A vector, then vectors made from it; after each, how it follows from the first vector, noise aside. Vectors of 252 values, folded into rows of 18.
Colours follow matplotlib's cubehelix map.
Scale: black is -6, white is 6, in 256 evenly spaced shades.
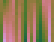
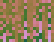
sign-scrambled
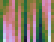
scaled up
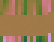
partly zeroed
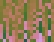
sign-scrambled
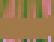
partly zeroed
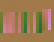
partly zeroed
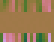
partly zeroed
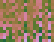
sign-scrambled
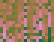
sign-scrambled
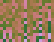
sign-scrambled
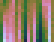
scaled up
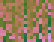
sign-scrambled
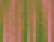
shrunk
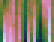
scaled up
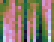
scaled up
